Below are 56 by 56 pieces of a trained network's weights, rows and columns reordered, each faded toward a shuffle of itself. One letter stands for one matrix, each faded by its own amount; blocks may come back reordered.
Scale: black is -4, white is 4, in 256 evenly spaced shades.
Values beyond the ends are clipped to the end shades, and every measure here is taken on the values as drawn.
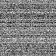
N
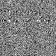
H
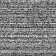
N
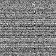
N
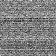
N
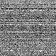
N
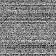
N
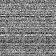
N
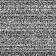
N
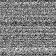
N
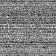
N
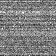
N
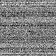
N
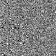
H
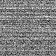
N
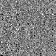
H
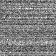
N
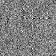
H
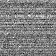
N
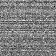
N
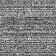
N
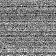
N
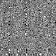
H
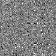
H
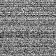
N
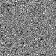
H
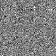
H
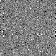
H
